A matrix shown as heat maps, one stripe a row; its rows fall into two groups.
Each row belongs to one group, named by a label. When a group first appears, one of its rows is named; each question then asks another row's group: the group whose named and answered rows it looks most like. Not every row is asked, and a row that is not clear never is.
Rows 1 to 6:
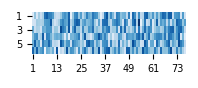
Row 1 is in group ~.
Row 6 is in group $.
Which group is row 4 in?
$
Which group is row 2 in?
~
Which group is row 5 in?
~
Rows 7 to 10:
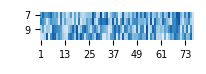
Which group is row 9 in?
~
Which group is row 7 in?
$
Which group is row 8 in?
$
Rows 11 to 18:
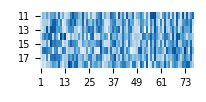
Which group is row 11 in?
~
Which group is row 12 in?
~
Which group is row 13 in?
~
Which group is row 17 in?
~
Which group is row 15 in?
~
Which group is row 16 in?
$
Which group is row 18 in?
~
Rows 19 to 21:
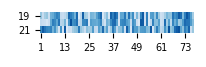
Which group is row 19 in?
~
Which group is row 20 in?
~
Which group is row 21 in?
$
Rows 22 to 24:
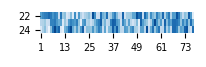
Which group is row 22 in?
$
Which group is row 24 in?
~
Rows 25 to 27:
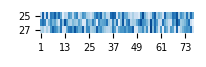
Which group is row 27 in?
~
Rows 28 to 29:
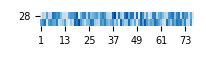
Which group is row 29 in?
$
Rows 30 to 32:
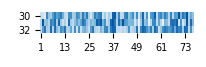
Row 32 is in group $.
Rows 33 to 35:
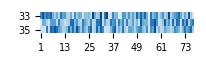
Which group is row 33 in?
$
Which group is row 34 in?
~
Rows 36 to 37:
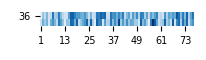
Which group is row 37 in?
~
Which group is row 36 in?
~
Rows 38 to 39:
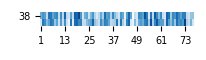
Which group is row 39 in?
$
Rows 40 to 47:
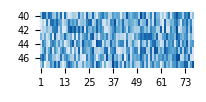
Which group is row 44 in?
~
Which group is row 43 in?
$
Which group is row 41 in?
~
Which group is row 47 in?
~
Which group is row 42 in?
~
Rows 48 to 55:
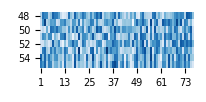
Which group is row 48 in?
~
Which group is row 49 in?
$
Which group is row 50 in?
~
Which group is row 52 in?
~
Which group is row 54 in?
$
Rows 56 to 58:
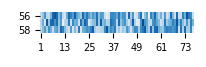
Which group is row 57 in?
~
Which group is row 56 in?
~
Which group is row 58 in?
$
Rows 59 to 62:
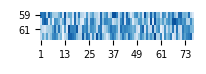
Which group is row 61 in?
~
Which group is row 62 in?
~
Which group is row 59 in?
$
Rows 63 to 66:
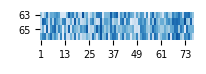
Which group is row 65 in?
~
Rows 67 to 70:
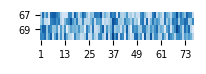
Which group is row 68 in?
~
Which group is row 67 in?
~
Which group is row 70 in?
$
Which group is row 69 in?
$
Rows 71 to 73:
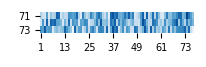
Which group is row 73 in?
$
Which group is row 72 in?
~
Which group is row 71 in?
~
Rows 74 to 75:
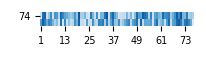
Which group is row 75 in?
$
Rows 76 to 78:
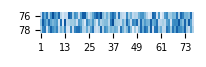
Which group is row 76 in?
~
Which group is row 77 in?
$
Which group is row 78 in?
$
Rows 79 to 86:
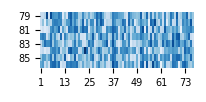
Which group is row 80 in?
~
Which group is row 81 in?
~
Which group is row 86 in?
~
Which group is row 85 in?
$
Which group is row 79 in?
~
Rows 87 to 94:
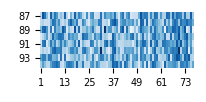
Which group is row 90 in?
~
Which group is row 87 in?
$
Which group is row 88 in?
~
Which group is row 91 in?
$
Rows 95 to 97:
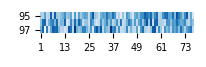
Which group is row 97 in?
~
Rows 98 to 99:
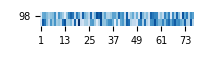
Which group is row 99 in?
$
